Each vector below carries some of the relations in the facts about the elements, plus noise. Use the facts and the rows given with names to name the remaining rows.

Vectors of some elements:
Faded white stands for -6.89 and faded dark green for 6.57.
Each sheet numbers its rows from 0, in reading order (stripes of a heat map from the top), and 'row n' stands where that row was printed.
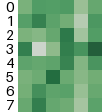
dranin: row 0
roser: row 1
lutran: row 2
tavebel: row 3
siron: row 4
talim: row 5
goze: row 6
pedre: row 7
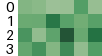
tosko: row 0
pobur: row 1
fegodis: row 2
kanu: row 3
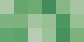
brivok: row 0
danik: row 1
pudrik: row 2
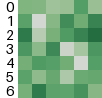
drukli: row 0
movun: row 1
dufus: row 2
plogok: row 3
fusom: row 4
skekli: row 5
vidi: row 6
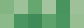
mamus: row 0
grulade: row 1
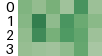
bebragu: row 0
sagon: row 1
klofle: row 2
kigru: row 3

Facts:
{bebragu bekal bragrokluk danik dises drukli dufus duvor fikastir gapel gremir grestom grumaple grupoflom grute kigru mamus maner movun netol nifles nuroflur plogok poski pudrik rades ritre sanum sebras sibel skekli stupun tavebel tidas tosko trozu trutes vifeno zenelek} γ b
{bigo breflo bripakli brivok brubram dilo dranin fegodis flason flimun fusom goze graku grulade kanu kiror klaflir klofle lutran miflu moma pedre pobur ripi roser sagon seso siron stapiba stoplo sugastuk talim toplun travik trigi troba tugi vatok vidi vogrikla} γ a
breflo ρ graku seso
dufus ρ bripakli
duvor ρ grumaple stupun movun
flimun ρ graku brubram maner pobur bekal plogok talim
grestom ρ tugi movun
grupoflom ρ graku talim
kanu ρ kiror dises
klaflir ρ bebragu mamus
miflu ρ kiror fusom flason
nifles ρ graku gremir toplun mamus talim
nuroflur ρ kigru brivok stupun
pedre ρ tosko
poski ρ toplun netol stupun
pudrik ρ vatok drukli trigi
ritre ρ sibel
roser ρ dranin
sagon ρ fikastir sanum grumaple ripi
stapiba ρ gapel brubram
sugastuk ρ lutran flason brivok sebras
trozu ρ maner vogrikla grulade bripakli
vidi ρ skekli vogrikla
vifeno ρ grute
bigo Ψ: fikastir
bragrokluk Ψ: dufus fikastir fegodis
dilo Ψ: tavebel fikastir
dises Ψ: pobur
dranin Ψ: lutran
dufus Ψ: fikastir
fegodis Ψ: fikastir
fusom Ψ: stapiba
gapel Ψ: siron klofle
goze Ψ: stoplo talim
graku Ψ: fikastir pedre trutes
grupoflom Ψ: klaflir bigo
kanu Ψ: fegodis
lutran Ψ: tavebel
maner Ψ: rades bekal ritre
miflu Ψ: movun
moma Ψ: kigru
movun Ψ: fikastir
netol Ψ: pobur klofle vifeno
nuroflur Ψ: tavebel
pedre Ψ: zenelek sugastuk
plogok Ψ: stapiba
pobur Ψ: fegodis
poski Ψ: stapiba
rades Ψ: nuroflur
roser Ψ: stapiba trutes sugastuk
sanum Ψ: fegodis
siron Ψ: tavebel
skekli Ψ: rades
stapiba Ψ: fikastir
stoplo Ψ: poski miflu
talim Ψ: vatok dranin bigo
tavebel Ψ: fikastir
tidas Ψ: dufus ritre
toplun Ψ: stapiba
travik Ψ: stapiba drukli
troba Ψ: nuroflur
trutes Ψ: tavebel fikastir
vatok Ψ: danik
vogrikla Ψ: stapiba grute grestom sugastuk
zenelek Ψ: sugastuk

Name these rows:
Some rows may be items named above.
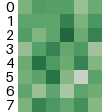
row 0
dranin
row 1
siron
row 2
dilo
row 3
brubram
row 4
flimun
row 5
toplun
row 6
gapel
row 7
breflo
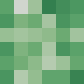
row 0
fikastir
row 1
grupoflom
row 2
grumaple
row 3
grupoflom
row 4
zenelek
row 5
bragrokluk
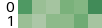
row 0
nuroflur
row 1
stupun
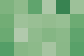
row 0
bekal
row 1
dises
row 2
sanum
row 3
rades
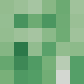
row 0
sebras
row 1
trigi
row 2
sebras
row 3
sugastuk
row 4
travik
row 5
fusom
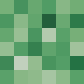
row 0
moma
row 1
bigo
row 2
maner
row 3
brubram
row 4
trutes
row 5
rades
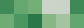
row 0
poski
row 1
vogrikla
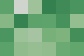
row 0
fikastir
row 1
klaflir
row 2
nuroflur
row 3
tidas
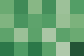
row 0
miflu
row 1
vatok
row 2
gapel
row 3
stapiba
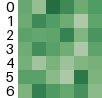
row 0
graku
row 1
stoplo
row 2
siron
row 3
stoplo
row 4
netol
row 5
trozu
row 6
breflo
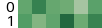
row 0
pedre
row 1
dilo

